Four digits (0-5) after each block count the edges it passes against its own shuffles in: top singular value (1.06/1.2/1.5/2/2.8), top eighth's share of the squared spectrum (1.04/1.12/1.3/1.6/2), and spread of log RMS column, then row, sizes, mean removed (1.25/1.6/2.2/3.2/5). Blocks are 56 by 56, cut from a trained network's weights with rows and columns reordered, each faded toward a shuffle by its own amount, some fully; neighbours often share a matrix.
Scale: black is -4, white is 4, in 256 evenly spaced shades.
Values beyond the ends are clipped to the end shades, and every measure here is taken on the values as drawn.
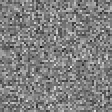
2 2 0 0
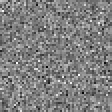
2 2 0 1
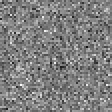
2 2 0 1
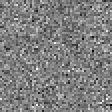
1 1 0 0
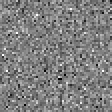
3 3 1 0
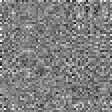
4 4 2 2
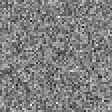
0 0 0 0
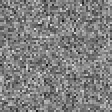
1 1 0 0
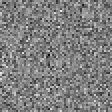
3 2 1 0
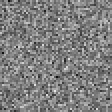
0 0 0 0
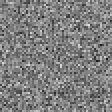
1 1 0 0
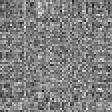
4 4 2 1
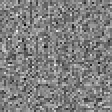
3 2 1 0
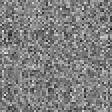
3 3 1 0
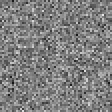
2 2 0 0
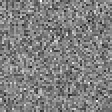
1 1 0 0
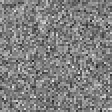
1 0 0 0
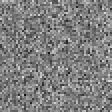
3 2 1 0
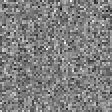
2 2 0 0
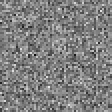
2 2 0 0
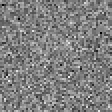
0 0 0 0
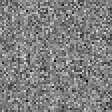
2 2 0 0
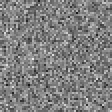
1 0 0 0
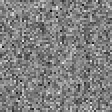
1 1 0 0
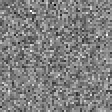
1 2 0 0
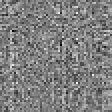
3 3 2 1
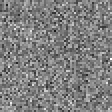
2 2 0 0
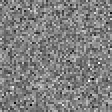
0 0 0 0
